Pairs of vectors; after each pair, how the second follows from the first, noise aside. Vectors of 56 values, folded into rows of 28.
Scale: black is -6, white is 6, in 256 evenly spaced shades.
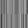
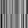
scaled up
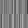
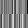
scaled up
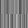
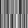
scaled up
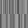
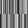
scaled up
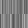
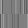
partly zeroed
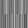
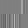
partly zeroed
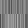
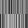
scaled up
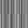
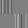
partly zeroed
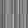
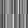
scaled up
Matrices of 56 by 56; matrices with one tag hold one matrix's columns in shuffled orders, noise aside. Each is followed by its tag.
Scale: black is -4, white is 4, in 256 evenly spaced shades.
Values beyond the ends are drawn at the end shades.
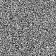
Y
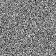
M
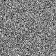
M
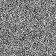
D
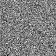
Y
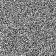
Y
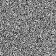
M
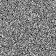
M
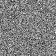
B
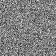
B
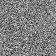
Y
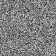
D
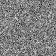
D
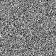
M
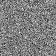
B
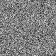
D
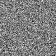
Y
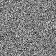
M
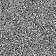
M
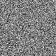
Y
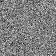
B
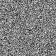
B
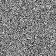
B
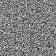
Y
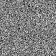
D
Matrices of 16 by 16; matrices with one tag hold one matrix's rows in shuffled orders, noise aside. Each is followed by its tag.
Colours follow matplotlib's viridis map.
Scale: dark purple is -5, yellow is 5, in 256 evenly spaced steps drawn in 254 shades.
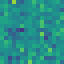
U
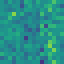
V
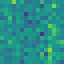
V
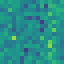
V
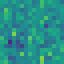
U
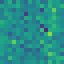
V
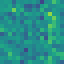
V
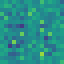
U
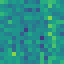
V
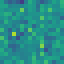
U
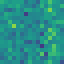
V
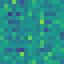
U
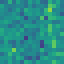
V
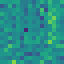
V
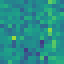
V
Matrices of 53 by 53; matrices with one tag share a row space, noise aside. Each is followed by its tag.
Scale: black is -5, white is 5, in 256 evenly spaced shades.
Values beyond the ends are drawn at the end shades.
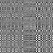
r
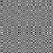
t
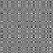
t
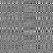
r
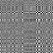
r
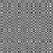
t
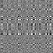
t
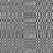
r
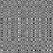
t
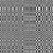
r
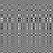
t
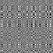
t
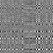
r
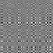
t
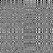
r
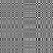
r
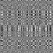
t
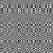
t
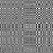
r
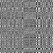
r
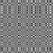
t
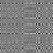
r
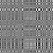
r
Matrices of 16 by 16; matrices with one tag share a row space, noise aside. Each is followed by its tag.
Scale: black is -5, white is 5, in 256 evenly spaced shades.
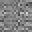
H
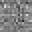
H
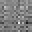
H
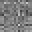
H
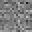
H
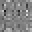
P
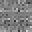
H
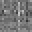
H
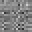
H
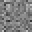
P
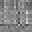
H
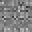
H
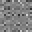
P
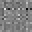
P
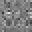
P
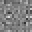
P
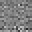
H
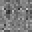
P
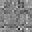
H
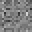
P
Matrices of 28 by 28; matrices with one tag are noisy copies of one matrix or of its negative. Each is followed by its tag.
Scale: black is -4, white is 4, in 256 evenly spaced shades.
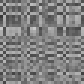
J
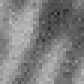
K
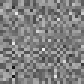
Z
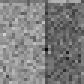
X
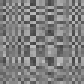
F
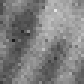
K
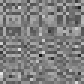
J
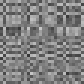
J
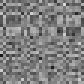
J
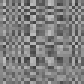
F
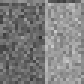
X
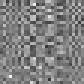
F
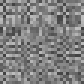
J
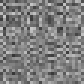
J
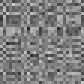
J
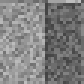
X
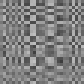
F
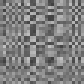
F
